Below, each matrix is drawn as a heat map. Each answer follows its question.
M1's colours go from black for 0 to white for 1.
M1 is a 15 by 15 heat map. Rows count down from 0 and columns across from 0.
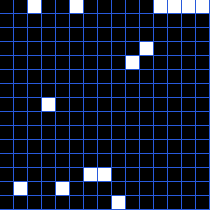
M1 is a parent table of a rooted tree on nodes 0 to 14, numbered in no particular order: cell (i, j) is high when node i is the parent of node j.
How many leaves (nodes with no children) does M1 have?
8
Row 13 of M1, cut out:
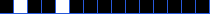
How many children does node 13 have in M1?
2
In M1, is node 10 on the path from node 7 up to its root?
no
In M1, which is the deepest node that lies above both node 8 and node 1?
0
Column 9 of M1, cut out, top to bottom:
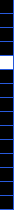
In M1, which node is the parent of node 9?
4
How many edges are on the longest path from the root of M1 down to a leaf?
4
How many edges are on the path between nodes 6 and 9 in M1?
5
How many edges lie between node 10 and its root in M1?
4
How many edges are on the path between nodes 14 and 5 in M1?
2
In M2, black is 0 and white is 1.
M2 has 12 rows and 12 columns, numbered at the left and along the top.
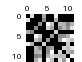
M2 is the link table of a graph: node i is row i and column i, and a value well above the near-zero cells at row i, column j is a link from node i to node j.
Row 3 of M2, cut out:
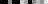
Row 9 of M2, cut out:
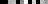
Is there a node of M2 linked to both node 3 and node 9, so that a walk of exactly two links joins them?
yes
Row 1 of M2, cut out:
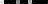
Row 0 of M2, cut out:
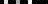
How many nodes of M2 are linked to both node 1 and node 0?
2
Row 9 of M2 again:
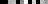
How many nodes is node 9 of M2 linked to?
7
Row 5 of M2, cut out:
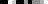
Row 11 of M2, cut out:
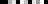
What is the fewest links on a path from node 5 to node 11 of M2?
1
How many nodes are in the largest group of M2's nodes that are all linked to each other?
8
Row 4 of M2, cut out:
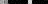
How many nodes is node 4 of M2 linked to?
3
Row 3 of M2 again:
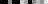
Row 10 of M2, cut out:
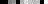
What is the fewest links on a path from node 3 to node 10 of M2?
1
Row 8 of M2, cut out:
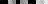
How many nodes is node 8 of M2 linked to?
7
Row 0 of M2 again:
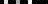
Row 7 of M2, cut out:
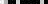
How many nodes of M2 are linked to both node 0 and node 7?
2
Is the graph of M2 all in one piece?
yes
